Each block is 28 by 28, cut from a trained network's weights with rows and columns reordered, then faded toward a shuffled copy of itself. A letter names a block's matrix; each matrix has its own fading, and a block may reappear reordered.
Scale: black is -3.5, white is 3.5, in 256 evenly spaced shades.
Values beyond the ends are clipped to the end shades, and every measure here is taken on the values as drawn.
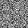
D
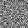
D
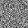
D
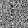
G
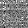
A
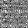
A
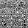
A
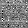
A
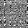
A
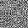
G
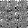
A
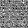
A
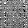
A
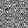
D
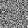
D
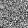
D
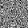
D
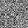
G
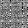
A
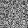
D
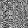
G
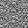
G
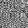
G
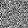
D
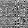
A
